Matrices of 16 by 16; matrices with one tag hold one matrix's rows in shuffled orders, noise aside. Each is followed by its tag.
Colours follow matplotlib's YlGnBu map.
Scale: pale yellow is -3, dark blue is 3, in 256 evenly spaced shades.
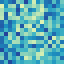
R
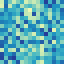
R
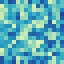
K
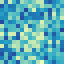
R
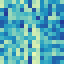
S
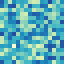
K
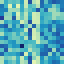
S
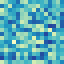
K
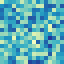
K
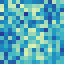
R
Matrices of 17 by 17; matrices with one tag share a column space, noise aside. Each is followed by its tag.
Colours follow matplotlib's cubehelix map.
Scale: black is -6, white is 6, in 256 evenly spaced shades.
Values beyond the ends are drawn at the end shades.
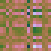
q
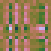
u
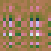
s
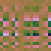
s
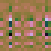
s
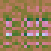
s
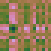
u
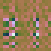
s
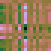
u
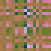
q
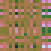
q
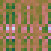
u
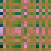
q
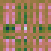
u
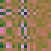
q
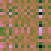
q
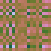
q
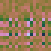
s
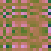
q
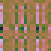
u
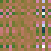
q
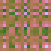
q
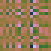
q
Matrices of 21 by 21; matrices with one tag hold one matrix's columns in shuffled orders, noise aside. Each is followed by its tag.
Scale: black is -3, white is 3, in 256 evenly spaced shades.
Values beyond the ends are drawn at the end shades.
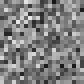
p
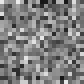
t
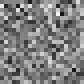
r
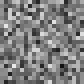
p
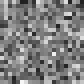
t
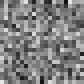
t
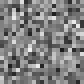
p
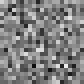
p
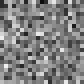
t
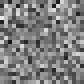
r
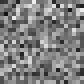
r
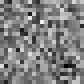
p
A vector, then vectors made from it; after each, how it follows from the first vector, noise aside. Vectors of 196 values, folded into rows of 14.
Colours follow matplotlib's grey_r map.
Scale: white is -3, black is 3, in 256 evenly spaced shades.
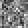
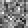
reversed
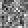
copied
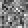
copied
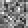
reversed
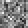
reversed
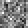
reversed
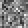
copied
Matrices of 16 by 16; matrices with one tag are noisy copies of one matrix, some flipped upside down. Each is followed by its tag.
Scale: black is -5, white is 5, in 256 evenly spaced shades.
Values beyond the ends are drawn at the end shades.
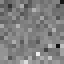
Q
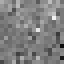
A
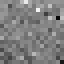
Q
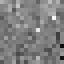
A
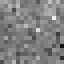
A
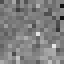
A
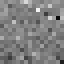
Q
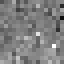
A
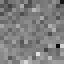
Q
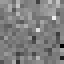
A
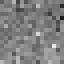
A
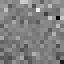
Q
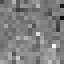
A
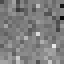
A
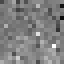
A
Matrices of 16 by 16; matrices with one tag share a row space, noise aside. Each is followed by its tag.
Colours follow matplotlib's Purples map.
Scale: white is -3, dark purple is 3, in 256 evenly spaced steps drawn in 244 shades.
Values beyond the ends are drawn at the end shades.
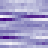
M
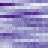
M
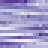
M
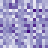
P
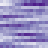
M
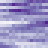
M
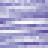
M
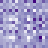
P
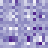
P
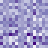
P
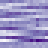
M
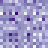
P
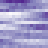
M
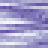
M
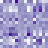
P
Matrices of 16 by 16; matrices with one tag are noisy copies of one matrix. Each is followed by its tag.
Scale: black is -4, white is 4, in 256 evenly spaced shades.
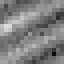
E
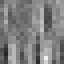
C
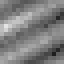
E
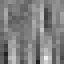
C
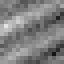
E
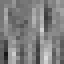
C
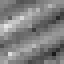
E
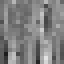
C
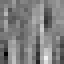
C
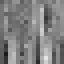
C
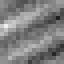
E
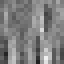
C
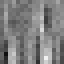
C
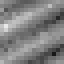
E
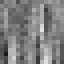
C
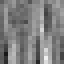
C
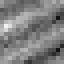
E
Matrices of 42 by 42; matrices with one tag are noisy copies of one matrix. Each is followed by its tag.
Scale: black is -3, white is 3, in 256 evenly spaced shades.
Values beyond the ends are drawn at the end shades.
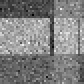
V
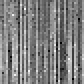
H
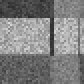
V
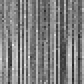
H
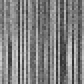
H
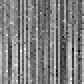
H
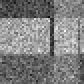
V
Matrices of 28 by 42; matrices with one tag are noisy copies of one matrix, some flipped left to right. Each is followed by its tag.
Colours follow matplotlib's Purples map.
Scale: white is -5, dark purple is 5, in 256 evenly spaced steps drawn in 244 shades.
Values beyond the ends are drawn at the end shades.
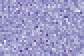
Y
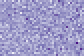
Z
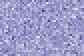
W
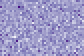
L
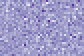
W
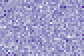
L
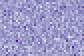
L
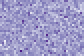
Y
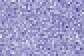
Z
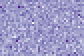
L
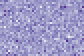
L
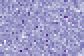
Y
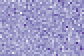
Z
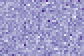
W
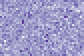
Y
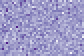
Z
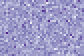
W
